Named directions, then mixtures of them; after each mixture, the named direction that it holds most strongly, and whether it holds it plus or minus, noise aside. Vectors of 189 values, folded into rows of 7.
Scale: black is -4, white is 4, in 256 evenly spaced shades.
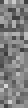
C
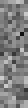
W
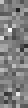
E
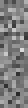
C, minus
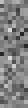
W, plus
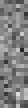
W, minus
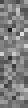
W, minus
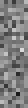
C, minus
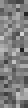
W, minus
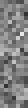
W, minus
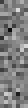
E, minus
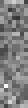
C, plus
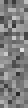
C, minus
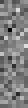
E, minus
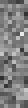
W, minus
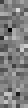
E, minus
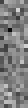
E, minus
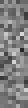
W, minus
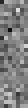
E, minus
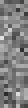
E, plus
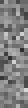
W, minus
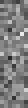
W, minus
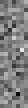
E, minus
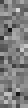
E, minus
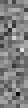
E, minus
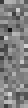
E, minus
